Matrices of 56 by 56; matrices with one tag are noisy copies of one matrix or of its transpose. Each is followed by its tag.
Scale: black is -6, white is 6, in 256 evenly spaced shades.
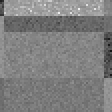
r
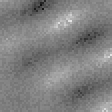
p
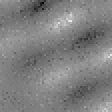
p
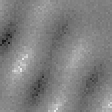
p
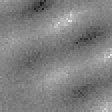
p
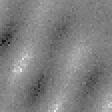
p
